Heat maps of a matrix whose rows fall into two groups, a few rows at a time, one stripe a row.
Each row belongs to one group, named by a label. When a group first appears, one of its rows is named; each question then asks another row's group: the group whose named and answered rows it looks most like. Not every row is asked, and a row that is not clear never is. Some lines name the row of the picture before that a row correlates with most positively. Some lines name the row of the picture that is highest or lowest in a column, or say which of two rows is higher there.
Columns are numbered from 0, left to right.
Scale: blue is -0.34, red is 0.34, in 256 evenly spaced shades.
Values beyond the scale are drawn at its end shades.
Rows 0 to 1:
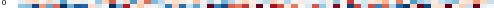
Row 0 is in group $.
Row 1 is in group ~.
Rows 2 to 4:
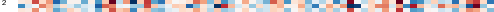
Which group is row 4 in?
$
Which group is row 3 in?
~
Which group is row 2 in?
$
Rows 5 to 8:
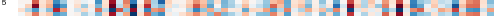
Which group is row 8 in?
$
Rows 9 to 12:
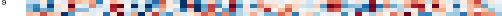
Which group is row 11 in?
~
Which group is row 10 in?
~
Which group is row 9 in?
~
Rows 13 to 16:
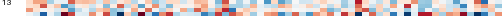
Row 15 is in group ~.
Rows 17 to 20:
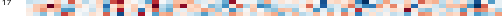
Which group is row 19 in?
$
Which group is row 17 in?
~
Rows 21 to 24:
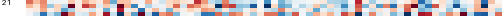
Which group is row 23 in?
$
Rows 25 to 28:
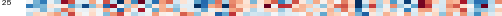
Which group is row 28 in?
~
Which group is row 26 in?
~
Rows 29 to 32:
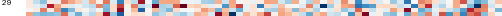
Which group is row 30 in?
~
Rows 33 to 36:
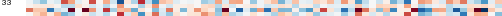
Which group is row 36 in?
$
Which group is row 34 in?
$
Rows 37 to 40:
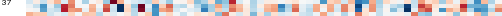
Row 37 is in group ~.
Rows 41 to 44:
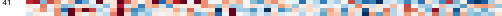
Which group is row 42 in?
$
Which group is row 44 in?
~
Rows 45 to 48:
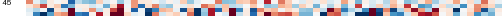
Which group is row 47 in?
~
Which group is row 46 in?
$
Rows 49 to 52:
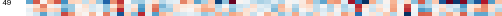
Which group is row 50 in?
$
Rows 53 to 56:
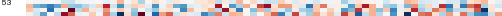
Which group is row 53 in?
$
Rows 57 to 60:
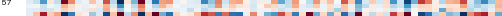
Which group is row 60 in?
$
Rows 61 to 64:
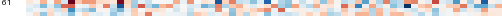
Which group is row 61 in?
~
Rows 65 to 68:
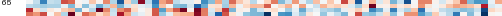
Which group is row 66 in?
~
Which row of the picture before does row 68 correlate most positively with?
61
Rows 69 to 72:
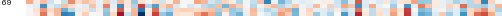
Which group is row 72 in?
$
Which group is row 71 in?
$
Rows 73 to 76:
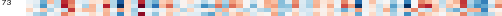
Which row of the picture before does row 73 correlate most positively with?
70
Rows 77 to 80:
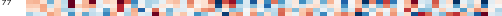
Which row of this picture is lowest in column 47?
80
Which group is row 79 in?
$
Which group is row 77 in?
~
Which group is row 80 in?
~
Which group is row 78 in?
~
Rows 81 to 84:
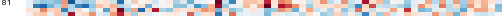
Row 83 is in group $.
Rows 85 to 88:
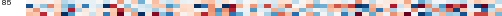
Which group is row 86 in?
~
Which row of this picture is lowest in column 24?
86
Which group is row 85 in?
$
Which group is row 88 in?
$
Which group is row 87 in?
~
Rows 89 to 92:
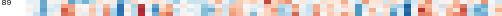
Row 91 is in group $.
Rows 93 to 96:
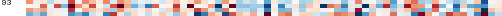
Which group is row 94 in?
~
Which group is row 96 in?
~
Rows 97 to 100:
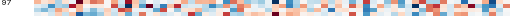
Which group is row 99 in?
~
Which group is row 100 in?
~
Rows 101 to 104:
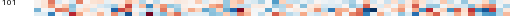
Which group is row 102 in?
$
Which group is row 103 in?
~
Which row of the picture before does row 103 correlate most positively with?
99
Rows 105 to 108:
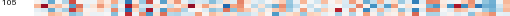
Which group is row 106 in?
~
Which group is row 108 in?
$
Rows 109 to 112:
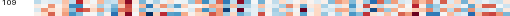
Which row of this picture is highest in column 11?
109
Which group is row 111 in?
~
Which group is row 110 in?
$
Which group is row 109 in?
~
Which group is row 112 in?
$
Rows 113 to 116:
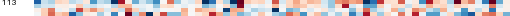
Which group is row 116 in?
$
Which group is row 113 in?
~
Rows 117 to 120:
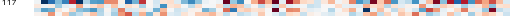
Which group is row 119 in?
~
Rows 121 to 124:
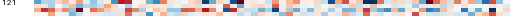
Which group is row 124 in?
$
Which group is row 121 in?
~
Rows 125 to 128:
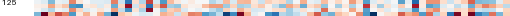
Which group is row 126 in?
$
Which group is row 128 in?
~
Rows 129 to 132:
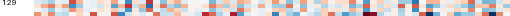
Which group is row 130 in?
$
